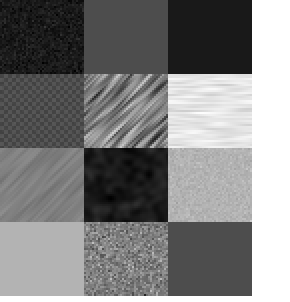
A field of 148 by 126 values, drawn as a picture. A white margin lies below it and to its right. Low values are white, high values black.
The table splits into 4 rows of 3 panels. Panel 1,1: very high, fine-grained, faint in contrast. Panel 1,2: high, flat. Panel 1,3: very high, flat. Panel 2,1: high, checkered, faint in contrast. Panel 2,2: middling, slanting up to the right, strong in contrast. Panel 2,3: very low, streaked across, faint in contrast. Panel 3,1: middling, slanting up to the right, faint in contrast. Panel 3,2: very high, blotchy, faint in contrast. Panel 3,3: low, fine-grained, faint in contrast. Panel 4,1: low, flat. Panel 4,2: middling, fine-grained. Panel 4,3: high, flat.
